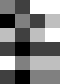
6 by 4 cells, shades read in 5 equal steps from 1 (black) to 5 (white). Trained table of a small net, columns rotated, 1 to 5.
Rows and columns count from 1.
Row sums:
15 10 15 7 16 9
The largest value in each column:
5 3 5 5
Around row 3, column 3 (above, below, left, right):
2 2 2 5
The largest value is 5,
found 4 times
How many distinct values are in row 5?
3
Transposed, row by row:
3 1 4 2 5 2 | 2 3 2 1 3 1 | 5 2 4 2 4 3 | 5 4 5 2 4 3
